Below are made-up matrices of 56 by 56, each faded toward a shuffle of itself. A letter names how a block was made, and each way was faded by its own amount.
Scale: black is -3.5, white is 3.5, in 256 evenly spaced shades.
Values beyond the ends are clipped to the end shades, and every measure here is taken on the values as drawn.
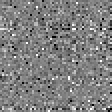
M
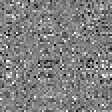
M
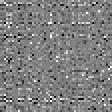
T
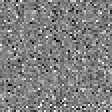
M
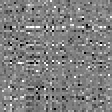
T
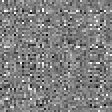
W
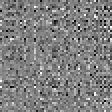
W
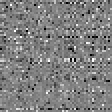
T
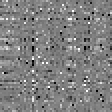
T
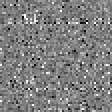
M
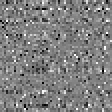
T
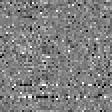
M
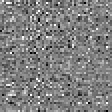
W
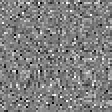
M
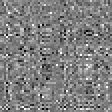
W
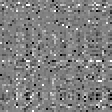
T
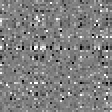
T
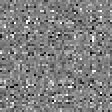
W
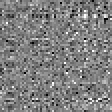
M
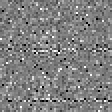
M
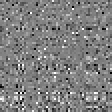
T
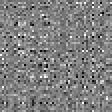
W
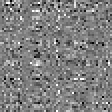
W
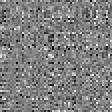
W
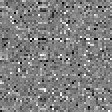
M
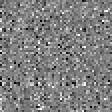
M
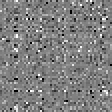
T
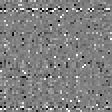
T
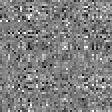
W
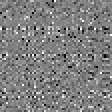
T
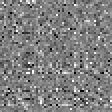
M
